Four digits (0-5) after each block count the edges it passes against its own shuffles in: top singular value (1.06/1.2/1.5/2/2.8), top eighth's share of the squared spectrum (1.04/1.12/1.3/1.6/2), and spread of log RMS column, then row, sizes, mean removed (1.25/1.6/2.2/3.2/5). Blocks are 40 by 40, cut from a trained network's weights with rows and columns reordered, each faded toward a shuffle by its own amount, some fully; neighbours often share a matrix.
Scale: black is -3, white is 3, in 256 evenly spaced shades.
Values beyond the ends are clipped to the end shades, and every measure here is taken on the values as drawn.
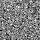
0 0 0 0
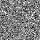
2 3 0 0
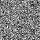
1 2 0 0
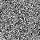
0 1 0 0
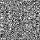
2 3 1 1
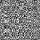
3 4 2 1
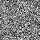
0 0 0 0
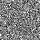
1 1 0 0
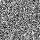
2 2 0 0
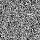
0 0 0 0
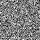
0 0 0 0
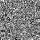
2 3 1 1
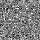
2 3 0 1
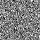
1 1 0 0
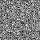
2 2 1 0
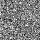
0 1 0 0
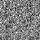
2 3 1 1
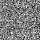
2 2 0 0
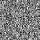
2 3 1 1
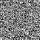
3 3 1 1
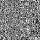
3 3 2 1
